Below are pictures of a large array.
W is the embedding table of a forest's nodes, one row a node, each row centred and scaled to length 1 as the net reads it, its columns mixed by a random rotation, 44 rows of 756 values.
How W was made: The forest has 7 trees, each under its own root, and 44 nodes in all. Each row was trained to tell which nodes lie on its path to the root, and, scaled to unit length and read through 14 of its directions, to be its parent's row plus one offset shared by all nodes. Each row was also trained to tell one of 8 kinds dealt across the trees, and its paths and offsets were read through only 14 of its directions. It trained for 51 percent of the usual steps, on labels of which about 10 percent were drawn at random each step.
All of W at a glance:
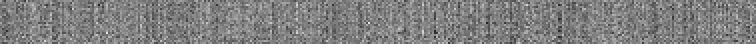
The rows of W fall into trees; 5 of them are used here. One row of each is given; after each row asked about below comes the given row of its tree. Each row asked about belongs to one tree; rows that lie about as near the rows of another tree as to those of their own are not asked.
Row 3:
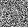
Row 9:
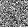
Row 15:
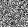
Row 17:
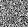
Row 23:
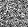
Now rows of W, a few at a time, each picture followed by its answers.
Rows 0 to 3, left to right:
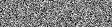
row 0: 17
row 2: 9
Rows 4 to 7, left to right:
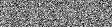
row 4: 15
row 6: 3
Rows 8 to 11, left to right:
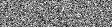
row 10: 23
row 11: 15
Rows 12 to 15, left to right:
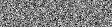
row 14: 17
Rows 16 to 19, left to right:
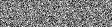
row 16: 15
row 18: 15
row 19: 15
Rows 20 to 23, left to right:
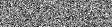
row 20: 15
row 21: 3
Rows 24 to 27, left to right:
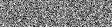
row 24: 17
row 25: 3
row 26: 15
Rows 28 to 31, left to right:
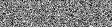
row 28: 15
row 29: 17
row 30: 17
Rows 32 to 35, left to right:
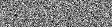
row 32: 17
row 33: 3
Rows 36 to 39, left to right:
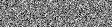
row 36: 15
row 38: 17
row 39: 17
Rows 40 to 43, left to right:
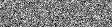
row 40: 23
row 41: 3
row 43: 17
